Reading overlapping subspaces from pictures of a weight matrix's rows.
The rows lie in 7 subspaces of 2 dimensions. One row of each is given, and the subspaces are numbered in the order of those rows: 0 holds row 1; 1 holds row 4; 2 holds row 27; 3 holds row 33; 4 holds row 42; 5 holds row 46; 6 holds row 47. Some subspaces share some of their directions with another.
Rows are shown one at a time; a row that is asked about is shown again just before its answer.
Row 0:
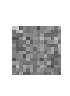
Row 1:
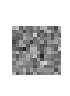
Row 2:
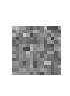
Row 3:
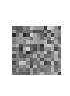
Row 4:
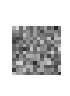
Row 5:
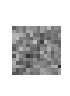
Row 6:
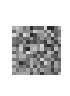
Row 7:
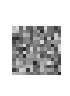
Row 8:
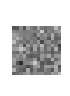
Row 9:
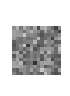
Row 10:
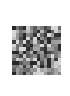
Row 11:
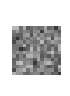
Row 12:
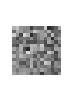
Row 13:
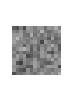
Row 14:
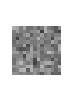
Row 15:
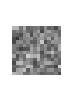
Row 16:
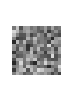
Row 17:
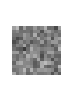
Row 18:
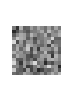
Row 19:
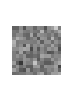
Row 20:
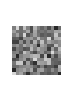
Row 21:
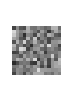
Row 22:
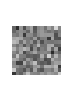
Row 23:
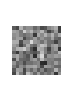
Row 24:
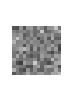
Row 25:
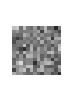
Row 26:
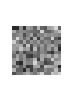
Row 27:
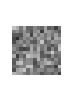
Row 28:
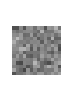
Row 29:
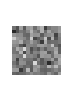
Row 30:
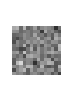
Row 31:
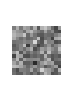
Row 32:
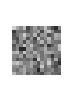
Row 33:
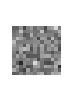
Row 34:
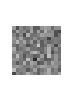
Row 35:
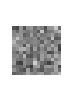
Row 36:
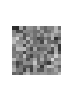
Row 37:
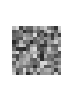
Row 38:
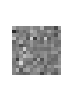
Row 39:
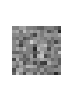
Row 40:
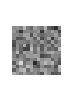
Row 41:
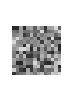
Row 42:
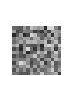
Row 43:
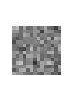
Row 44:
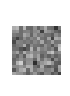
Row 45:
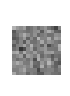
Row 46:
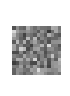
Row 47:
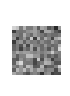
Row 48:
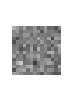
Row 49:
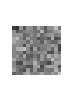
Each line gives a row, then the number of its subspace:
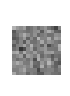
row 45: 5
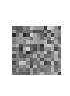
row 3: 4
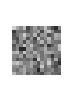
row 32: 5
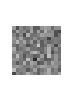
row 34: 1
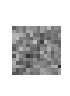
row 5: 2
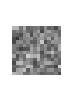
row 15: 2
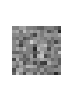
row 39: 0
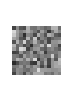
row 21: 5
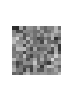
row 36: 3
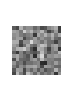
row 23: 0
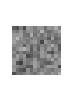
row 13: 2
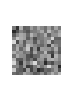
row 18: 5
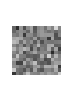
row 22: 1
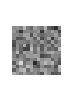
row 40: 3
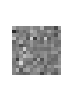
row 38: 6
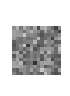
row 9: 2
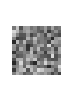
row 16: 5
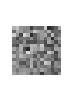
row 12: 4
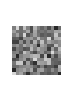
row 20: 1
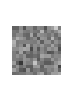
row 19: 3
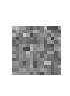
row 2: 4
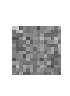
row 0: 3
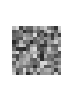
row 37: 0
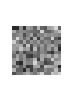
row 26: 6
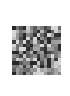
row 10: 5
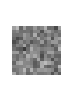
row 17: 0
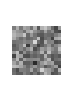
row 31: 2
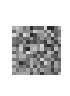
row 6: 4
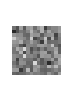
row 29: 6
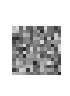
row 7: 6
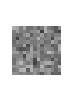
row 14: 1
